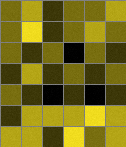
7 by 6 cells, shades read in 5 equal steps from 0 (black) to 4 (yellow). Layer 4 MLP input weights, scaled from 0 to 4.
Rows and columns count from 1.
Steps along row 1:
up down up same up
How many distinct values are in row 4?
3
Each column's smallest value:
1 1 0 0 0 1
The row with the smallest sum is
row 5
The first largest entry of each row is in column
2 2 1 2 1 5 4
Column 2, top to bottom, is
3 4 1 3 1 3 3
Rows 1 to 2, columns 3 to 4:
1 2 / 1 2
